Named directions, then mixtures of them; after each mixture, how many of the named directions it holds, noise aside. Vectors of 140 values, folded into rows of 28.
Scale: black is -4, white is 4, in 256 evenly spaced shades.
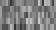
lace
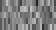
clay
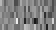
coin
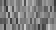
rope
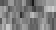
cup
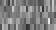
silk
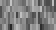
three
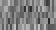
three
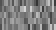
two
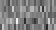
two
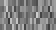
two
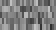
two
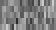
three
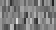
two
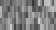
two
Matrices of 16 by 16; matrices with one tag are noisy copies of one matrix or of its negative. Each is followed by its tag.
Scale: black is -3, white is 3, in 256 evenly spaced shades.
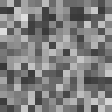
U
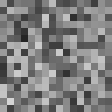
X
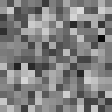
U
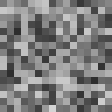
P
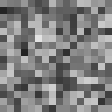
P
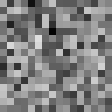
X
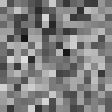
X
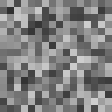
U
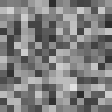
P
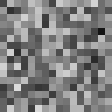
X
